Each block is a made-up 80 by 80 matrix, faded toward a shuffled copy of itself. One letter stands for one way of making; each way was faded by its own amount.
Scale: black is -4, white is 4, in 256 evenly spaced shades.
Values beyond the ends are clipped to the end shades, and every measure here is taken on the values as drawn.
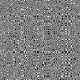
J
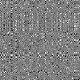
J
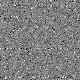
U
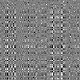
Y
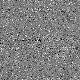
U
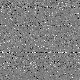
U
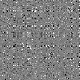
J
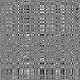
Y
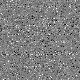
U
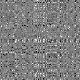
J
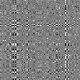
Y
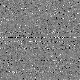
U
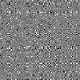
J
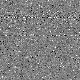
U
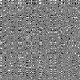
J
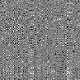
J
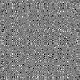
J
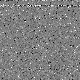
U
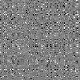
J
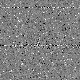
U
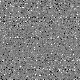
U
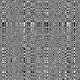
Y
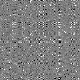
J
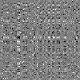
J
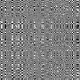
Y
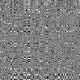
J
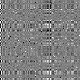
Y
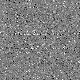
U
